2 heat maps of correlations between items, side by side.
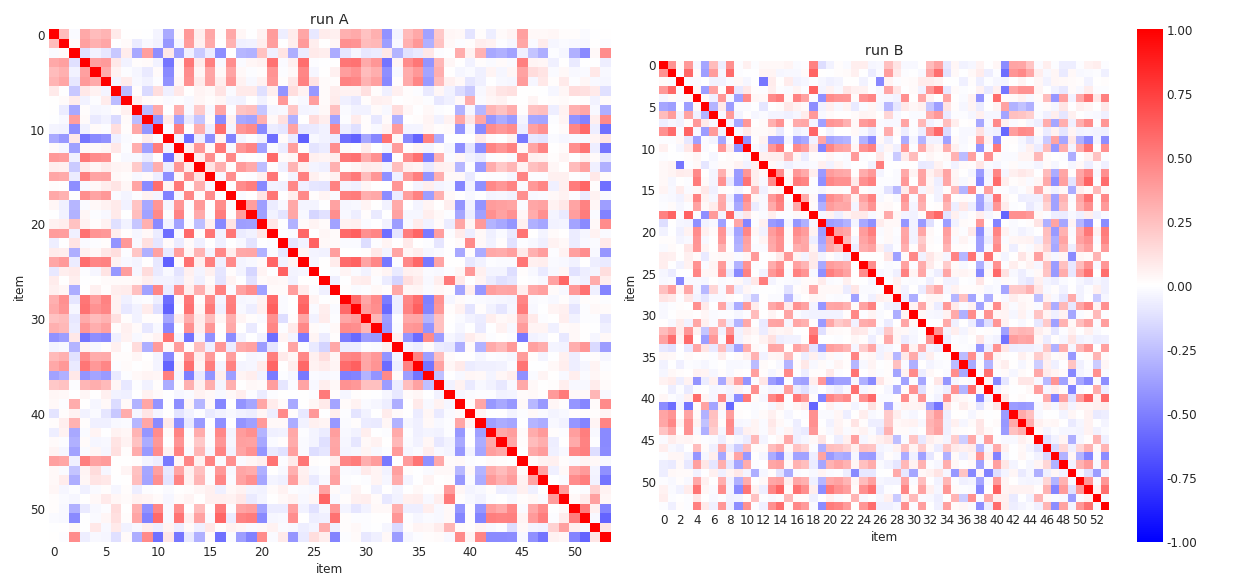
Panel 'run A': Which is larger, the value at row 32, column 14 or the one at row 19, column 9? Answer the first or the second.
the first
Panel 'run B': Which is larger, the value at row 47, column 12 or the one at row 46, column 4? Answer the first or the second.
the second
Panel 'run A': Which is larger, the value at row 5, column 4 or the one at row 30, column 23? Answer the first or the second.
the first
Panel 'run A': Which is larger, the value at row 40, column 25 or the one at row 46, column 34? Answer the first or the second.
the first
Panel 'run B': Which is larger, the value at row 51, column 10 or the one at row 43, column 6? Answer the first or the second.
the first
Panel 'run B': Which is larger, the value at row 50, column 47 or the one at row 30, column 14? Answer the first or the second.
the second
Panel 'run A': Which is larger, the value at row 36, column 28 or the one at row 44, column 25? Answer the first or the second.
the second
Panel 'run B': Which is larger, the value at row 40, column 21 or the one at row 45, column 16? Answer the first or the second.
the first
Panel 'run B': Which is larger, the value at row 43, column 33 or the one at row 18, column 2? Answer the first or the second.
the first
